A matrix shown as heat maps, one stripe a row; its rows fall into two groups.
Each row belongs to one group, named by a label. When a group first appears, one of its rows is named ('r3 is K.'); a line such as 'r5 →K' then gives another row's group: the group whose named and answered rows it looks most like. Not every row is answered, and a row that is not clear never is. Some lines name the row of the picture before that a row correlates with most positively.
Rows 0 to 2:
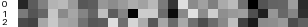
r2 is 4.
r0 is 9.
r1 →9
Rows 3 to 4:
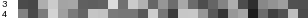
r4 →9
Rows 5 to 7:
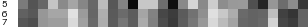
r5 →9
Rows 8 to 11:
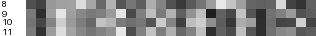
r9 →4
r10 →9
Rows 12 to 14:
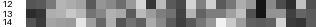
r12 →9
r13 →4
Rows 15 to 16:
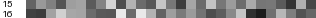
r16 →4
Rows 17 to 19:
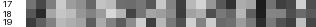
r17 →9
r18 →4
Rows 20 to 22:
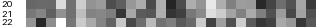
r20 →9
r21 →9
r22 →4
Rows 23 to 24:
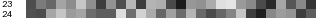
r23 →9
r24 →4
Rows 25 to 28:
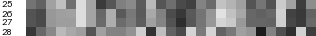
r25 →4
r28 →9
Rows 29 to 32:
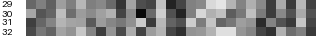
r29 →9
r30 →9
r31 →9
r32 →9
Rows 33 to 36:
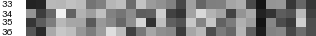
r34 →9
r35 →9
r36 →4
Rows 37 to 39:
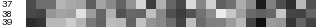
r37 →9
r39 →4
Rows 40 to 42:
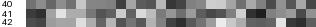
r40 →9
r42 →4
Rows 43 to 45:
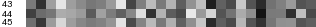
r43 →4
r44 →9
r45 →4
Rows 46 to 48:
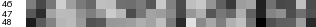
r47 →4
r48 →9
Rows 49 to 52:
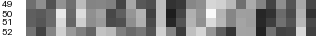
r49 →9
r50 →9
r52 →9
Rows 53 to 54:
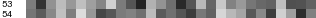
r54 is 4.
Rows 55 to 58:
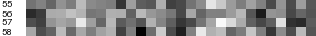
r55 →9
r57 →4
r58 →9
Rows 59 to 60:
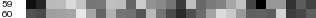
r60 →4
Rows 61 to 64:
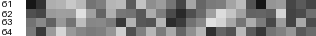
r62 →4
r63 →9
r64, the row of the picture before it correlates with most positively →59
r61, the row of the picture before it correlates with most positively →59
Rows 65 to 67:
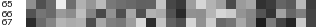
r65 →9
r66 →9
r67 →9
